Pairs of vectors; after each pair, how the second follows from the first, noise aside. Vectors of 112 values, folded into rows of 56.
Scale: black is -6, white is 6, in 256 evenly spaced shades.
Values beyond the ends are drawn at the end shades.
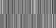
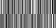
scaled up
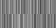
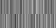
reversed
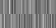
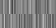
copied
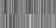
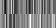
scaled up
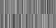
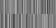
copied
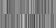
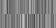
copied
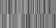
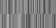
copied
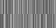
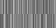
copied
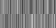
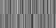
sign-scrambled
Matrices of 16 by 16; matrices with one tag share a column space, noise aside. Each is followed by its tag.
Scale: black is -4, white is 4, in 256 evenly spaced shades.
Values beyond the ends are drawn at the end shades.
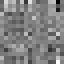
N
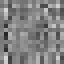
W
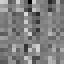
N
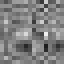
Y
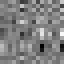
Y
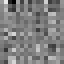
N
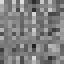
N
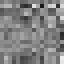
W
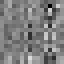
W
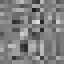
Y
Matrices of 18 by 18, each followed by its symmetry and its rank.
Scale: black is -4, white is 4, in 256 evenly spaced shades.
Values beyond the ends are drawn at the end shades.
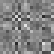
symmetric, rank three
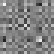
symmetric, rank two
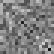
symmetric, full rank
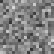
neither, full rank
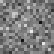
symmetric, full rank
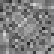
symmetric, full rank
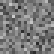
neither, full rank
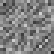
symmetric, full rank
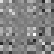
symmetric, rank three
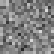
neither, full rank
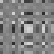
symmetric, rank two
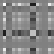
symmetric, rank one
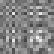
symmetric, rank two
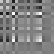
symmetric, rank one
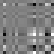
symmetric, rank one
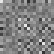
symmetric, rank three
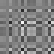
symmetric, rank one
